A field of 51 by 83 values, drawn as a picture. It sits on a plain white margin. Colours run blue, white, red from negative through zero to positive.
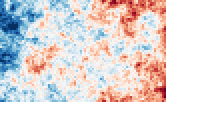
Values rise toward the right. The texture is blotchy. The top left is the ninth with the lowest average. Overall the values sit about 50% of the way up the scale.
